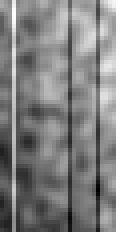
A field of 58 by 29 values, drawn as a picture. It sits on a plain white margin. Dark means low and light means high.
On average the colour sits 50% of the way up the scale. There is an overall slope up to the top right. Columns 4, 18 and 25 stand out from the rest. The ninth with the highest average is the top right. Neither half mirrors the other.
